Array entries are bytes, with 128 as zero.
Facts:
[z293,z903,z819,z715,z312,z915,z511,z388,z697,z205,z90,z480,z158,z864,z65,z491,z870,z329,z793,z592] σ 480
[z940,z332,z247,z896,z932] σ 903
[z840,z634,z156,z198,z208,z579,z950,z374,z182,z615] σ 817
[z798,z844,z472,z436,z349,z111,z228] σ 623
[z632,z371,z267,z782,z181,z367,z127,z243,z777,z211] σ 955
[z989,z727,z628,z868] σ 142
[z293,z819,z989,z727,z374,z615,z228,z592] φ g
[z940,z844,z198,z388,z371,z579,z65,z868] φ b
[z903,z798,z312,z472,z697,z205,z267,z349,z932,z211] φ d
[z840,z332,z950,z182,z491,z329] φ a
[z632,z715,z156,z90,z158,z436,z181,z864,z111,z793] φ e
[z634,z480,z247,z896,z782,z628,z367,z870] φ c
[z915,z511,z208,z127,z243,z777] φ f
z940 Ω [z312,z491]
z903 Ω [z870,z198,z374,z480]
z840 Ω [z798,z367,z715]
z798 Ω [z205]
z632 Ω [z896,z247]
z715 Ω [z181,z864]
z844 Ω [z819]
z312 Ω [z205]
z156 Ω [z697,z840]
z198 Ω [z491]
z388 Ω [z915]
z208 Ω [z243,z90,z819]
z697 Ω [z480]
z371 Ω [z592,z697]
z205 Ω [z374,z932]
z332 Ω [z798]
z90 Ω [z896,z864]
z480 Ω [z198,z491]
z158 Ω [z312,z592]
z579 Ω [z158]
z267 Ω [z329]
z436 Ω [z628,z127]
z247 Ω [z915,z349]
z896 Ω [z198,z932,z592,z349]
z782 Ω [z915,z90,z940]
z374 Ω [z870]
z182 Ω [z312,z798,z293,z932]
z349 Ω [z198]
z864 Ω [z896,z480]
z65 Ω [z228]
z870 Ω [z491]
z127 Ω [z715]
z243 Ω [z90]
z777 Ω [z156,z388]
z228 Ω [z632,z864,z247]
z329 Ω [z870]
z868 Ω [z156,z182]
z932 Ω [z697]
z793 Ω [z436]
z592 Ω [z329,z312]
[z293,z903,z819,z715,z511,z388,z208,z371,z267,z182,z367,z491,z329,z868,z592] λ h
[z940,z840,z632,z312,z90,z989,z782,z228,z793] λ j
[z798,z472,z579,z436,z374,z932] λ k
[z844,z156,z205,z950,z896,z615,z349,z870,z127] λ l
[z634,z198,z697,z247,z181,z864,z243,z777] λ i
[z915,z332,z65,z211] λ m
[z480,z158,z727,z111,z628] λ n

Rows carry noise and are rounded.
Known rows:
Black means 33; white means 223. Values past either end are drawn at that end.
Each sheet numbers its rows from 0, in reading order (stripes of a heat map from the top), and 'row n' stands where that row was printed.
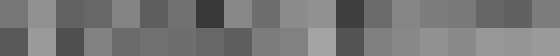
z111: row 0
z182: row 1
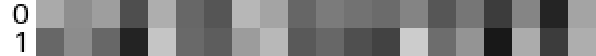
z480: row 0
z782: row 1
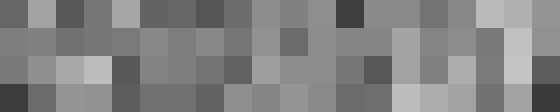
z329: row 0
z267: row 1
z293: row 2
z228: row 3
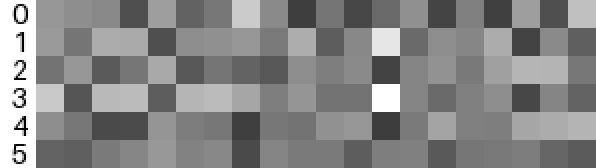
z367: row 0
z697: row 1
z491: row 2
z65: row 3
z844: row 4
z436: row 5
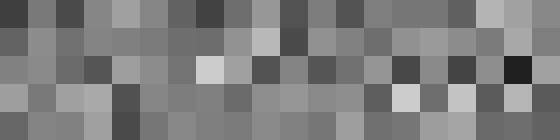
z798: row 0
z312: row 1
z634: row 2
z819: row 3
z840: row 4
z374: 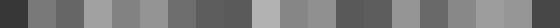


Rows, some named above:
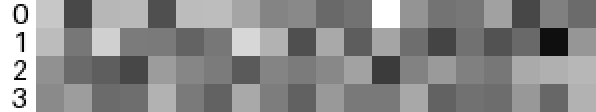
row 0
z65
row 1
z628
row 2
z844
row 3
z511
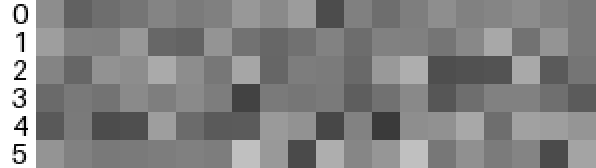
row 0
z198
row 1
z715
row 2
z915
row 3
z436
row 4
z940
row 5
z208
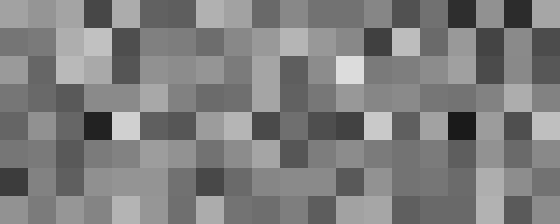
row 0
z480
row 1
z727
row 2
z697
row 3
z211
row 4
z782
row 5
z579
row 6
z332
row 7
z915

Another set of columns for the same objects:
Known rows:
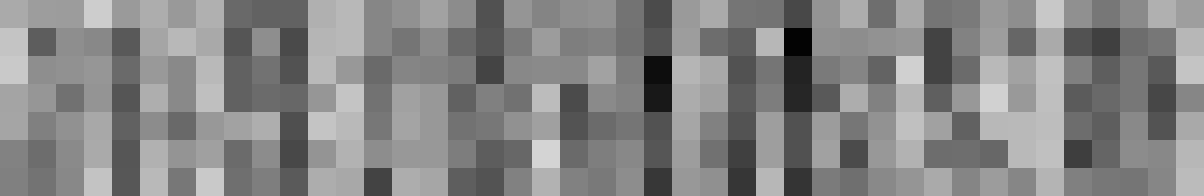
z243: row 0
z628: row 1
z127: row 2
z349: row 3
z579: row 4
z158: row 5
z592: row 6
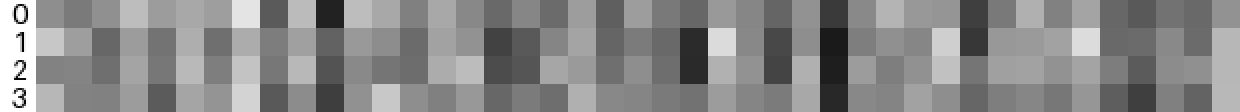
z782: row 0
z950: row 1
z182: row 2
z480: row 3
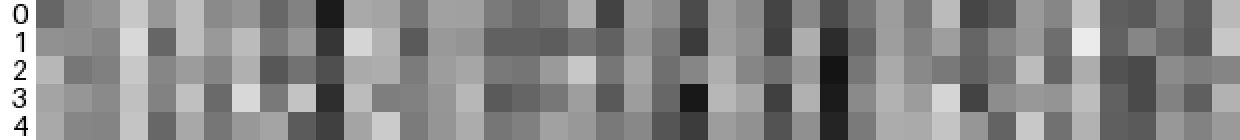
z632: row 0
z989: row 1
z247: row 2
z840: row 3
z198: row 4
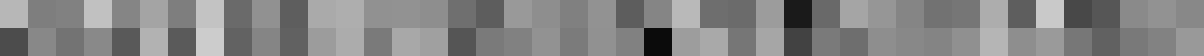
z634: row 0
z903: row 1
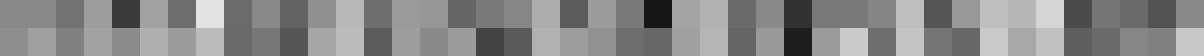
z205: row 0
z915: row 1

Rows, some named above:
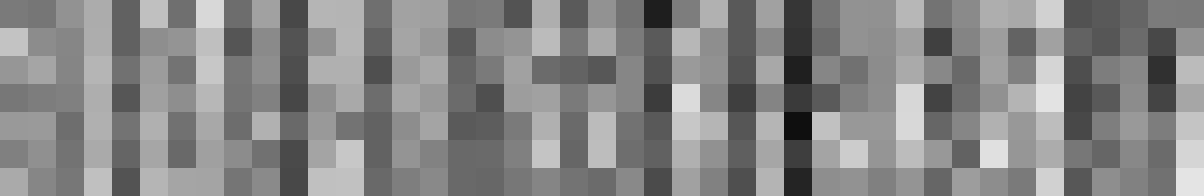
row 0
z312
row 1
z896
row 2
z374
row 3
z156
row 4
z332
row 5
z65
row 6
z727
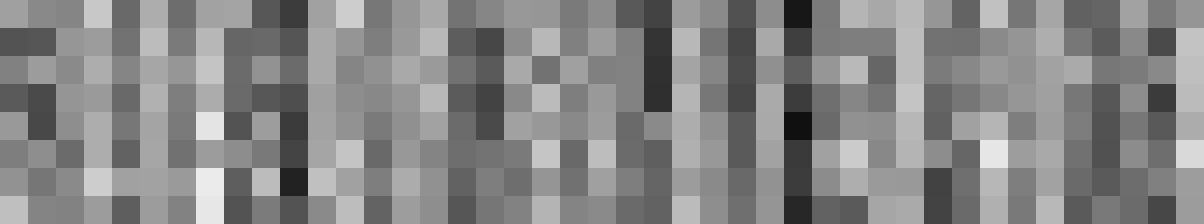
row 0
z198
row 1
z715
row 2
z208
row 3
z715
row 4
z367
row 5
z65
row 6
z782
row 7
z870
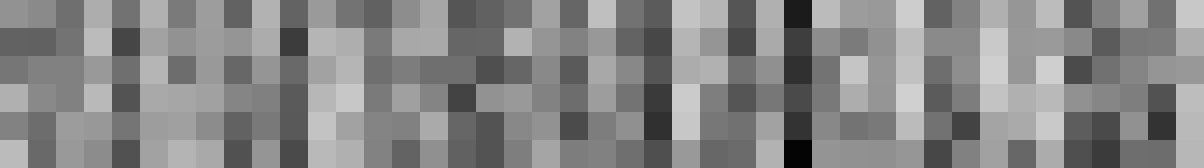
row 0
z332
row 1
z868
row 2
z211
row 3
z844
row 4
z436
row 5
z628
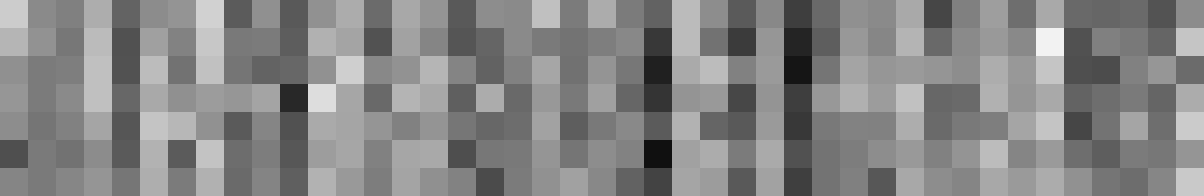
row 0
z896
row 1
z615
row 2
z697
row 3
z940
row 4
z111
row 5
z903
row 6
z511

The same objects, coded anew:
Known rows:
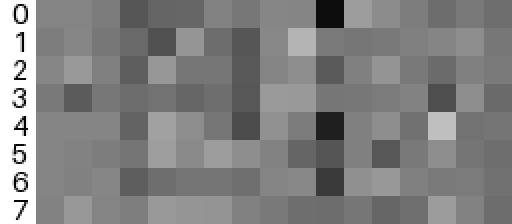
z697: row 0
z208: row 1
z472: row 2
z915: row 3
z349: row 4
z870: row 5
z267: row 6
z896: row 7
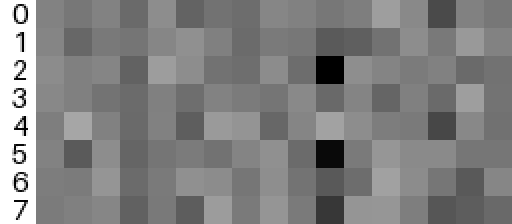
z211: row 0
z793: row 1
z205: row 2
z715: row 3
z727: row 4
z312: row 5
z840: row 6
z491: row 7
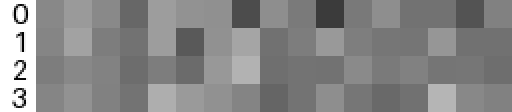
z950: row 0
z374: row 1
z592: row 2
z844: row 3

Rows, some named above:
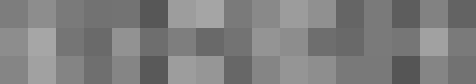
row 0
z480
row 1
z436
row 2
z727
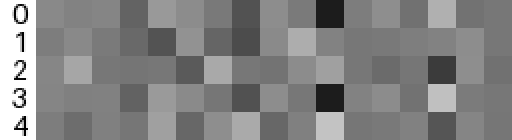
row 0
z349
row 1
z208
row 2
z628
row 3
z349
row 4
z65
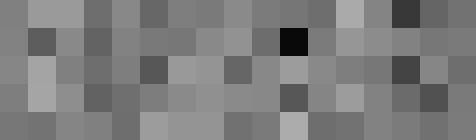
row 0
z332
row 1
z312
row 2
z727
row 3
z182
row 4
z782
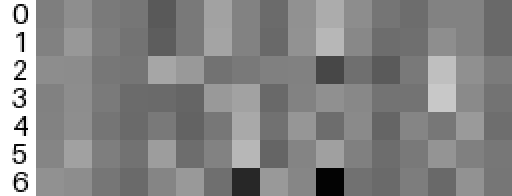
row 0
z247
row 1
z247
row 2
z156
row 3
z198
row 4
z158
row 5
z579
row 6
z127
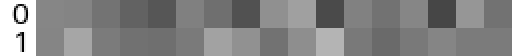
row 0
z511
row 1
z634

